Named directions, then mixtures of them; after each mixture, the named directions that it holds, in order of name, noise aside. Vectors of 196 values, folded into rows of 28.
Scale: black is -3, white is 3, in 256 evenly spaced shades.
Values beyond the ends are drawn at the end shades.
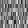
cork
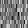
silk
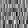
cork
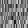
cork, silk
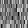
silk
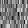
silk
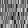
cork, silk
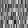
cork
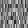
cork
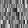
cork, silk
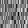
cork, silk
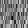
cork, silk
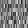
cork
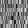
cork, silk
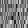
cork, silk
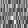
cork, silk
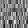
cork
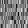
cork, silk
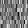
silk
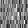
silk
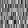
cork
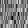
cork, silk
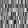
cork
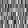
cork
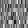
cork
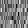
cork, silk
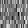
silk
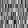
cork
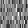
silk
